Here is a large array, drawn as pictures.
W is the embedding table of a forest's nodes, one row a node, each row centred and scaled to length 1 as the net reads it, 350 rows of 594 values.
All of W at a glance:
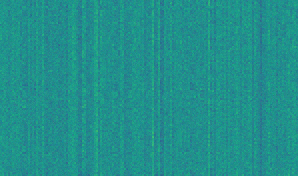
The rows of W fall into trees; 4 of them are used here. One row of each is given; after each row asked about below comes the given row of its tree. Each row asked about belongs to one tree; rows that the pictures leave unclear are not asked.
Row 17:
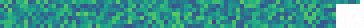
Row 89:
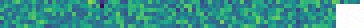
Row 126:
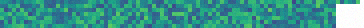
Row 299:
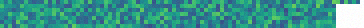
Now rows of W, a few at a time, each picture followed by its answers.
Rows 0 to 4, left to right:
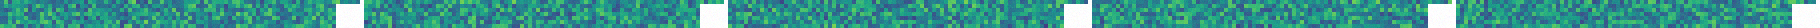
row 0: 299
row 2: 299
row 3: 126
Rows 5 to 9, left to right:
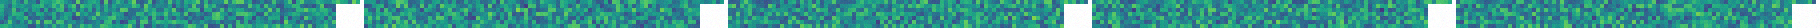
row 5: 299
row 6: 126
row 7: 299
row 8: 299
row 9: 299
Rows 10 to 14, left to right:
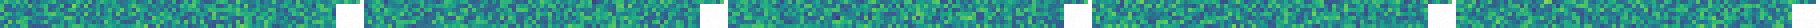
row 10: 299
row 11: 126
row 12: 126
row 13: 126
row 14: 89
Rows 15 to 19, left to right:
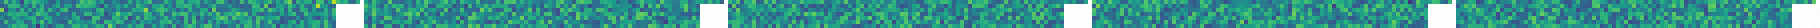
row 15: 126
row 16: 299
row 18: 17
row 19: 126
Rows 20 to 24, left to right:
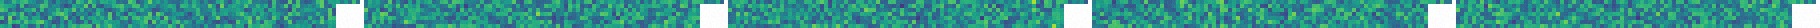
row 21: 299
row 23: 89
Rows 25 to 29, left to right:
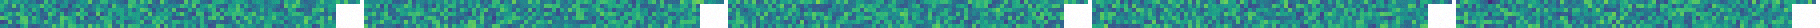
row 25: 299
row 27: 17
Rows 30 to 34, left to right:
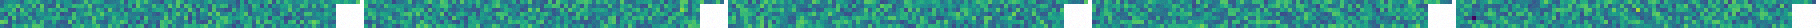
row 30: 126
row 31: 299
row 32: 126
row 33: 299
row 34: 89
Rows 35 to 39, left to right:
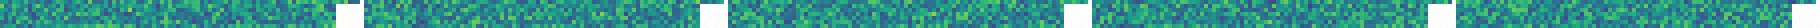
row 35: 299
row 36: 126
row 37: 126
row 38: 299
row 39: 17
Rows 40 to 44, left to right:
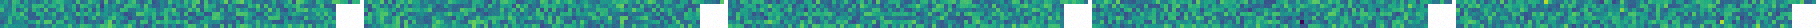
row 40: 299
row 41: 126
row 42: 299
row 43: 299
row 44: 17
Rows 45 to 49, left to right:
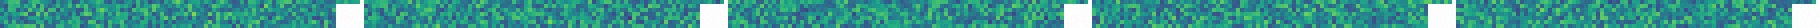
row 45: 126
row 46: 17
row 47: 17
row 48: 299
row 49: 126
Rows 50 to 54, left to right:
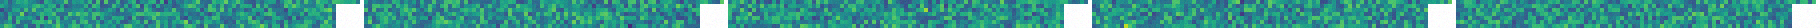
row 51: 126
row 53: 126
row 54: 126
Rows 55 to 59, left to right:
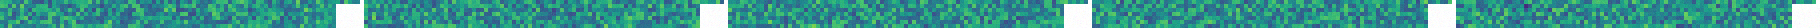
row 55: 299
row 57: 299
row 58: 126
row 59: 126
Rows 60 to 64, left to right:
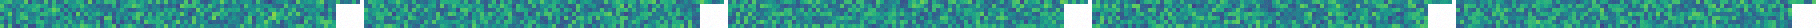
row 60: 299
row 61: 126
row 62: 299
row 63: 299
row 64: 126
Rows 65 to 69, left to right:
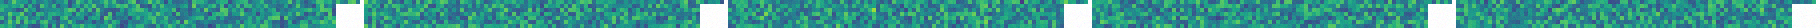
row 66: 299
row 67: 126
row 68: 299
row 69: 126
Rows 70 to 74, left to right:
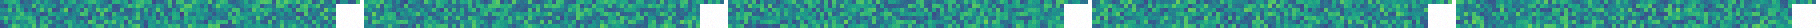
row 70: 126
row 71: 299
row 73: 126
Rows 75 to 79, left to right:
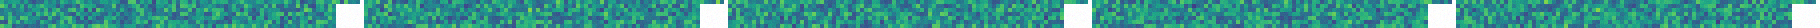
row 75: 299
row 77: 17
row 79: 17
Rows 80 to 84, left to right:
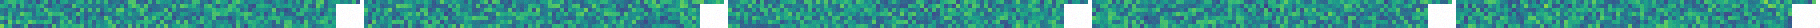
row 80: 299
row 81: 299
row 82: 299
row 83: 126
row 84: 126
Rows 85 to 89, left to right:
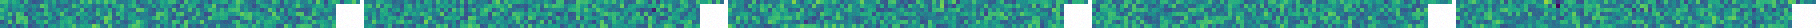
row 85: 299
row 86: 299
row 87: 299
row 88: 126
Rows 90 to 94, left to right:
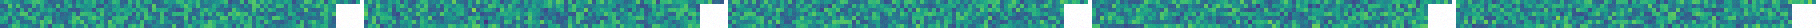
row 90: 126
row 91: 299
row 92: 126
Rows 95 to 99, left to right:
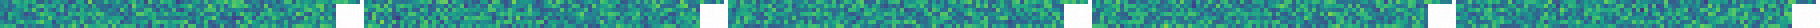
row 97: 299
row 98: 299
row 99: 89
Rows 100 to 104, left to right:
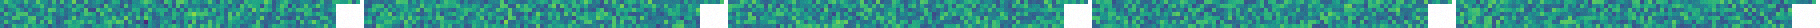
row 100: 126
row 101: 126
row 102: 299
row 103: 126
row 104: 126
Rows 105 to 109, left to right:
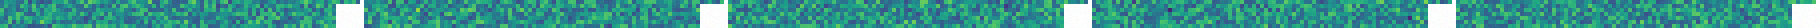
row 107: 299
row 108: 126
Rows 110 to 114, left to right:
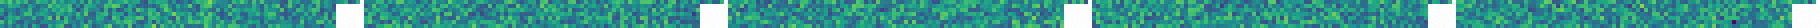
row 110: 17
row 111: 126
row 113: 126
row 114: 89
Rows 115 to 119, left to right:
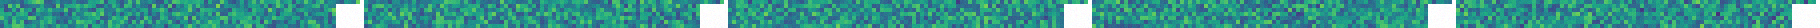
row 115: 126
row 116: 126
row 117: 126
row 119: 17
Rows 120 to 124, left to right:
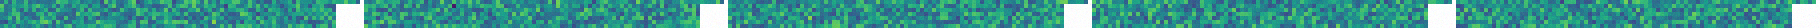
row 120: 299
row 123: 17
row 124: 126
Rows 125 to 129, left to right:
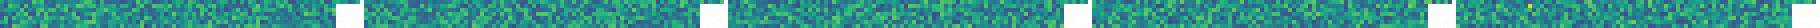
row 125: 126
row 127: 299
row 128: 299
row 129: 299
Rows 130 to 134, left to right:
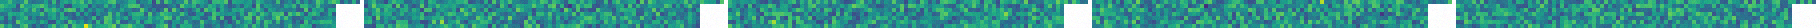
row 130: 299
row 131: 126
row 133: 126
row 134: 299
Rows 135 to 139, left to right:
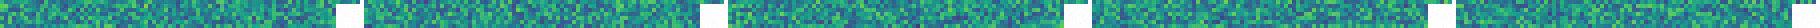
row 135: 299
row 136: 126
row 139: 299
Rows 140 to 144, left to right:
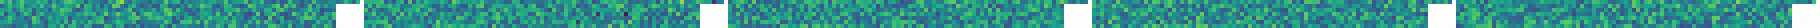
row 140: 17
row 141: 17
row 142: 299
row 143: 299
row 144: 126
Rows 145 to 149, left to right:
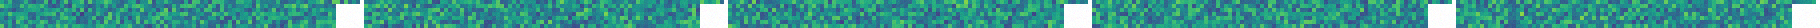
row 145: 299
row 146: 299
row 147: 299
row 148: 126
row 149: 126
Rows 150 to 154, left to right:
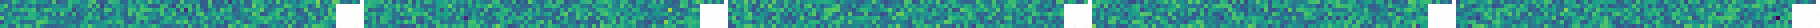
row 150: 89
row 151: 299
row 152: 126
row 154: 89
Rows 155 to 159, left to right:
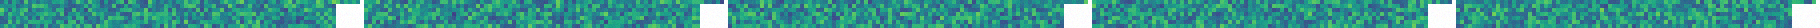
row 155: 299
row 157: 126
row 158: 299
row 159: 126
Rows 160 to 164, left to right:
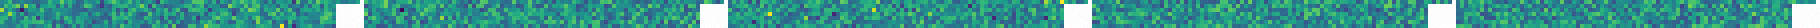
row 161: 17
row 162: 126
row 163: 299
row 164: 299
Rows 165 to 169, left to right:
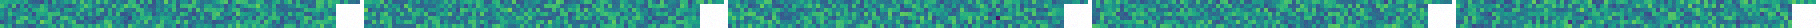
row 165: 299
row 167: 126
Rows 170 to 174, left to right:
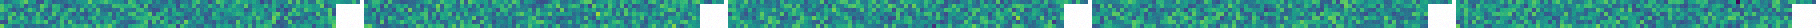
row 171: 299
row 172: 89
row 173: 126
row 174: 299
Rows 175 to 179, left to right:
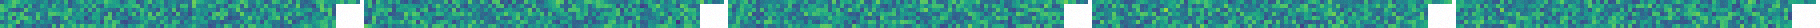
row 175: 299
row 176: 299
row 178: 299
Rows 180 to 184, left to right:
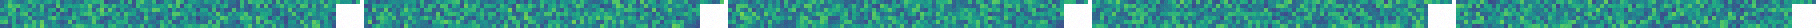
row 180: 126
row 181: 126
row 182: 126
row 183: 299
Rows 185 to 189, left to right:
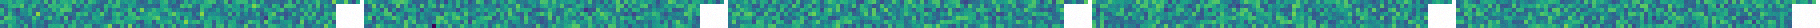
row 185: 17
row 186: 126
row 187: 126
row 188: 17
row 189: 126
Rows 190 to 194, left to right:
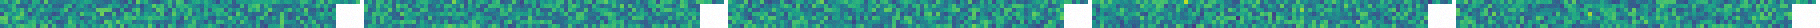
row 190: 126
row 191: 299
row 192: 89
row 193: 17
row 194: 17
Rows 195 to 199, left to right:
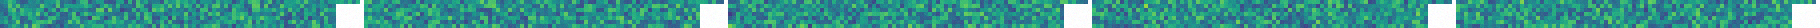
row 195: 126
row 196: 89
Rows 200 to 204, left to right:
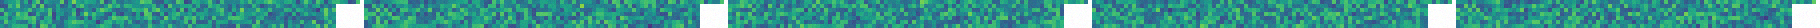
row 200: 126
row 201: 126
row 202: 299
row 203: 126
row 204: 126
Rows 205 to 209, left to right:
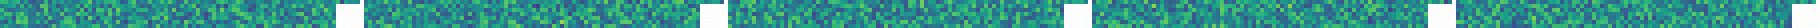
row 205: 299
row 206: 89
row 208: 89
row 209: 126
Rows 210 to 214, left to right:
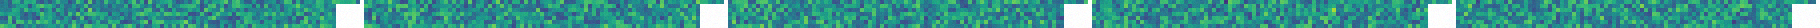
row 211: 299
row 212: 126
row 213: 126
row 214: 89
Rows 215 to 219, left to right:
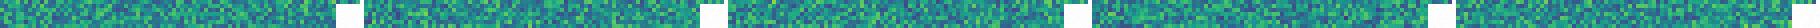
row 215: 126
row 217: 299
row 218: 299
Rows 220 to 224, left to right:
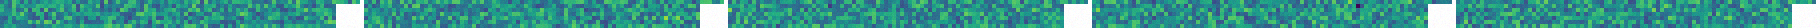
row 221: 17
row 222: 299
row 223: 89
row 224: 299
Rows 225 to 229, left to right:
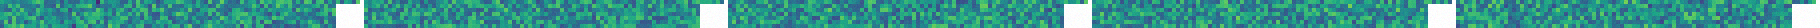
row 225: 126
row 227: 126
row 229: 126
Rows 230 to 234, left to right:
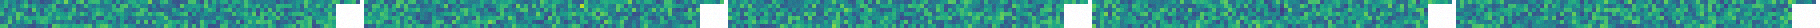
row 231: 126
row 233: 299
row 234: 89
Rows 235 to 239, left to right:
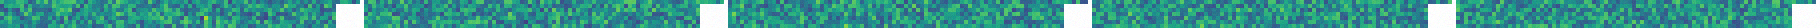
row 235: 17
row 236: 126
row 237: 89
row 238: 126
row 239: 299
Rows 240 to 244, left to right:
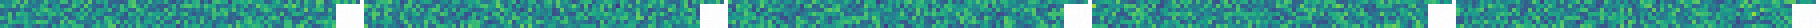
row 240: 299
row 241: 299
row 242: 126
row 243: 299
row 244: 299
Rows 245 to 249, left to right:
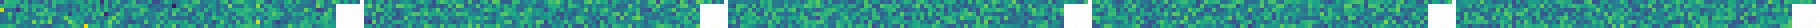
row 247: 126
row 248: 126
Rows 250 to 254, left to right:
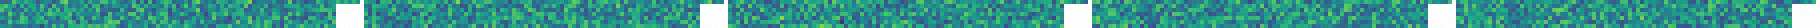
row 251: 17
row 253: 126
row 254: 126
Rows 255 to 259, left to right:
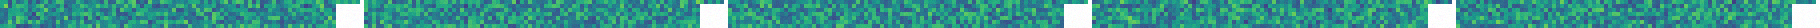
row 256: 299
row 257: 126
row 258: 89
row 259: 299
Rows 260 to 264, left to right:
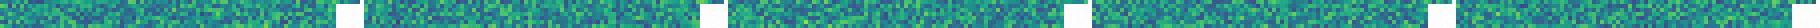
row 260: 299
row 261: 299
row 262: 126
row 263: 126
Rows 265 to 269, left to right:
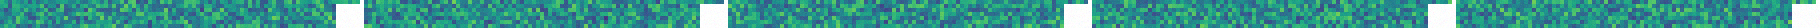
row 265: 299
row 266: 299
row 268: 126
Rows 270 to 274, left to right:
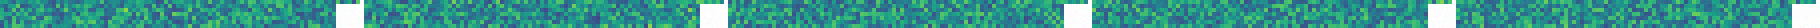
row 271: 299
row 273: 299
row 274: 299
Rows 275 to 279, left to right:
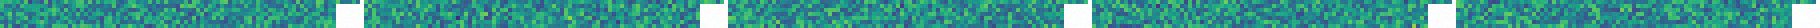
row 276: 17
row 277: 126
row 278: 299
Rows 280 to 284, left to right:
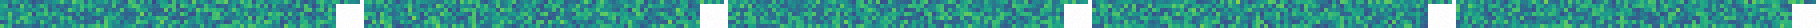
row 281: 299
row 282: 299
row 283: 126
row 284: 299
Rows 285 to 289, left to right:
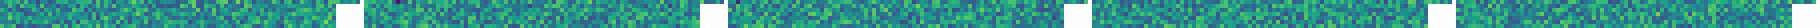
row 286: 299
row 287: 126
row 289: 126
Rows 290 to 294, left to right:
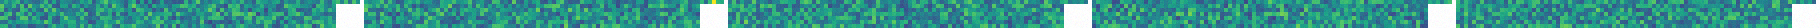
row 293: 126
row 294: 299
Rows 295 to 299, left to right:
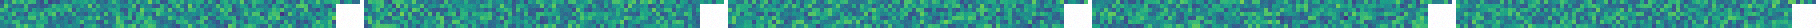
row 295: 89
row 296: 126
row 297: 126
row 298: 299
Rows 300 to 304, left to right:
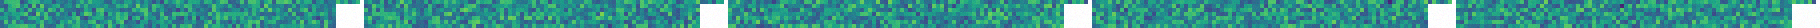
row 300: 126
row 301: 126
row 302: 299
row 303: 126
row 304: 299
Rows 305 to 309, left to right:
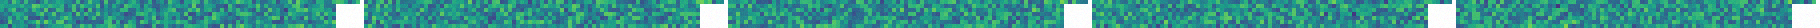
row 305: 299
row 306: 299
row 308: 17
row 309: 126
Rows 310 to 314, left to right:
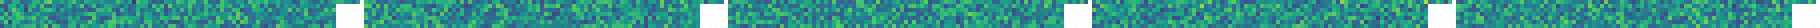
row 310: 126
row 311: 299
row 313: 126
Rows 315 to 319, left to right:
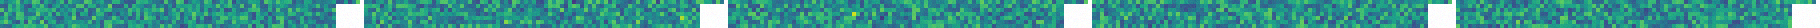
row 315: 126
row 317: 126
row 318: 17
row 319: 299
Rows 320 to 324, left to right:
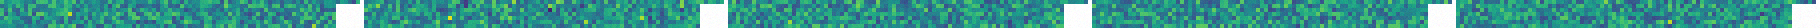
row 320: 17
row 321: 89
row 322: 299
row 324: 299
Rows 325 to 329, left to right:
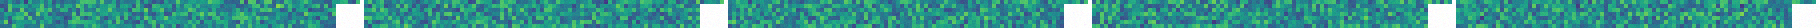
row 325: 126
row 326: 126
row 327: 126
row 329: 126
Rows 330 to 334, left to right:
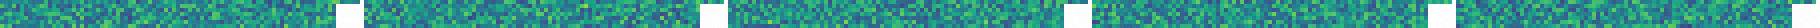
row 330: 299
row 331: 126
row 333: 299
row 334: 126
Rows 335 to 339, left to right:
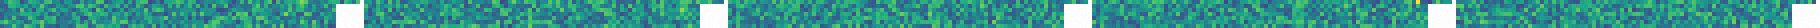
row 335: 126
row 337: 17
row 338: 17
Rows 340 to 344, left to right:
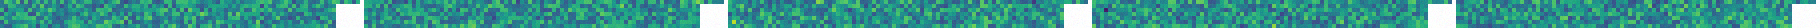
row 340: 126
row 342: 89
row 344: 299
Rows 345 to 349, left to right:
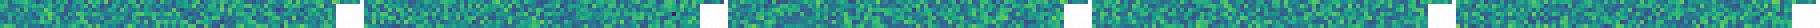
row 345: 299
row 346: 299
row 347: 89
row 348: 299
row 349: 299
